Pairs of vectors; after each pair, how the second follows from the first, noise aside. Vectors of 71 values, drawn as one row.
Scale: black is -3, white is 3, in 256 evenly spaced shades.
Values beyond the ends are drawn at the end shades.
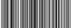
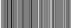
partly zeroed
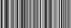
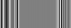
partly zeroed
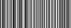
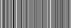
partly zeroed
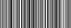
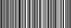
shuffled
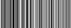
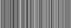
shrunk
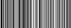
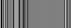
partly zeroed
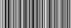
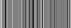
partly zeroed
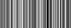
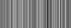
shrunk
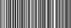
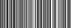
shuffled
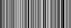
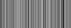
shrunk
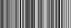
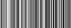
shuffled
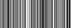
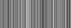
shrunk
